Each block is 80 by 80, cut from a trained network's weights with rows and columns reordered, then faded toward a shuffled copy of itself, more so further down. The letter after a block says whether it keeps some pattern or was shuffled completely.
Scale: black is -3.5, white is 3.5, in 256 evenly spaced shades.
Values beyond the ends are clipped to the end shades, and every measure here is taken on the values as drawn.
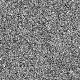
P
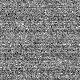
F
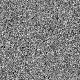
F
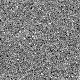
P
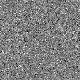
F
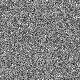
P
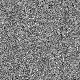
P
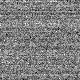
F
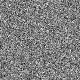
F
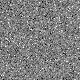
P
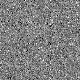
F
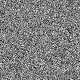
P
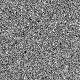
P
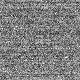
F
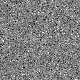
P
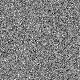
P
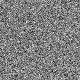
P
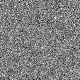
P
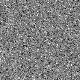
F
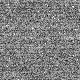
F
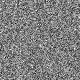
P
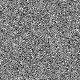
P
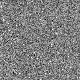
P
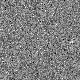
P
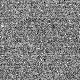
F
